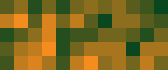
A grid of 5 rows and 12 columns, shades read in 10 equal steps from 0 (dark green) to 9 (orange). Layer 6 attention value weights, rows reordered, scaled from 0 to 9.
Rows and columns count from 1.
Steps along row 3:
up up up down up same up same down down up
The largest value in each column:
7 9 8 9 4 7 9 6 6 5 7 6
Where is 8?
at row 2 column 4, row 3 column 4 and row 5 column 3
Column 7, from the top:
5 3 2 6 9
